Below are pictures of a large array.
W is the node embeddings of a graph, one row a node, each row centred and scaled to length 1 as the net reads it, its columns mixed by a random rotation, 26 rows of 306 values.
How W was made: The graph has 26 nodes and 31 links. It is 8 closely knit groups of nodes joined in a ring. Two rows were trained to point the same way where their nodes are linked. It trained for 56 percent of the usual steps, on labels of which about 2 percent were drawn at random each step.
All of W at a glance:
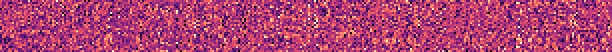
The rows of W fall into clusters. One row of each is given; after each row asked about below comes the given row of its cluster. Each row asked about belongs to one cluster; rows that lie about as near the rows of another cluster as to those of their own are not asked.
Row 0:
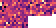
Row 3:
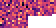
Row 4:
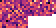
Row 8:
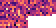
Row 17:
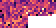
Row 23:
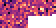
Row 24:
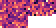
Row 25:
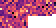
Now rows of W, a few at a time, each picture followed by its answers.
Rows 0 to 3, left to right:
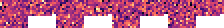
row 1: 23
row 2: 24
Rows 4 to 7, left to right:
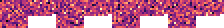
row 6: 25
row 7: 0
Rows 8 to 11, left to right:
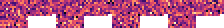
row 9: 17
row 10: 3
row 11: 0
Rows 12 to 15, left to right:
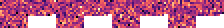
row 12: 3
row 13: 17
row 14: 4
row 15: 24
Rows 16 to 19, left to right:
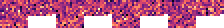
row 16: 8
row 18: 17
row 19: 23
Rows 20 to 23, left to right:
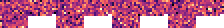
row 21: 25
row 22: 3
